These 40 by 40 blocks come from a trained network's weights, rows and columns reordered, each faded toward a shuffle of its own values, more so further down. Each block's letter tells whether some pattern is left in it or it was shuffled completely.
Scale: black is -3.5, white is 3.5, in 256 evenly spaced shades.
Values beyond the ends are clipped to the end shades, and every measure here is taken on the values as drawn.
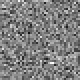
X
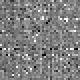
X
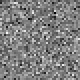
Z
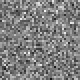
Z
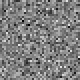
X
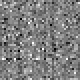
X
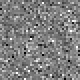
Z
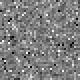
Z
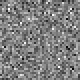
Z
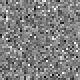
Z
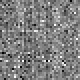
X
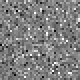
Z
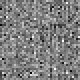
X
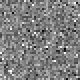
Z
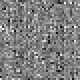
X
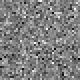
Z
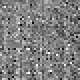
X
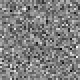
X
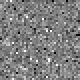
Z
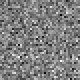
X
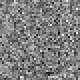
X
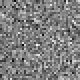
X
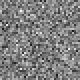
Z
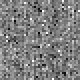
X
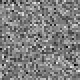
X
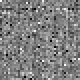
X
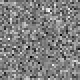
Z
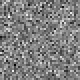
Z
